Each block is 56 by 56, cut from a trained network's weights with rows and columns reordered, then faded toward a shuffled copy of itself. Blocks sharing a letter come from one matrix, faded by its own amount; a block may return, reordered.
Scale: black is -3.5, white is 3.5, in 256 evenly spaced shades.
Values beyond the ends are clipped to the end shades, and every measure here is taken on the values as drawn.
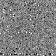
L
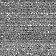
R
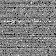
R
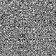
L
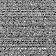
R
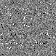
L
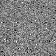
L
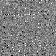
L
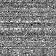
R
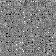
L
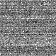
R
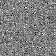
L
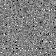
L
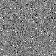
L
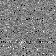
L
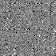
L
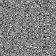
L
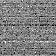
R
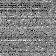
R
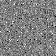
L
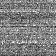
R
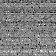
R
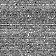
R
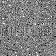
L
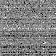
R
